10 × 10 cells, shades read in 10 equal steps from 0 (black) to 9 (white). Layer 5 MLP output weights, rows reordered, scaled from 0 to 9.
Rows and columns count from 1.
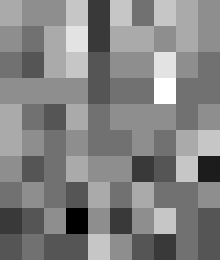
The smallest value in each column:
2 3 3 0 2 2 2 2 4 1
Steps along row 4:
same same same down up same up down same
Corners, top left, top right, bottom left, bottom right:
6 5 3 3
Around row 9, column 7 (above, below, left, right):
6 3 2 7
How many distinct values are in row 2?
5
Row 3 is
4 3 6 7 3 5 5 8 5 4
